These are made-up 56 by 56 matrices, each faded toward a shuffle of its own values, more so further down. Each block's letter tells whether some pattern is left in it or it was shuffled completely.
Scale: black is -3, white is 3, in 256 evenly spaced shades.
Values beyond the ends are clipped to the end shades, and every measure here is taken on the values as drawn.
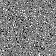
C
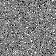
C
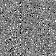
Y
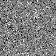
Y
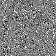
Y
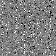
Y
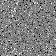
C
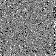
Y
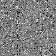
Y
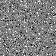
C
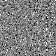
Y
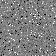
C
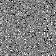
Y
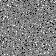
C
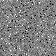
C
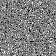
C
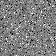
C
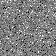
C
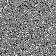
C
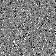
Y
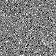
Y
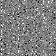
Y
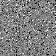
Y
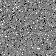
C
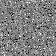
C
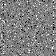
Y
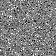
C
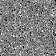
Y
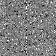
Y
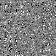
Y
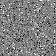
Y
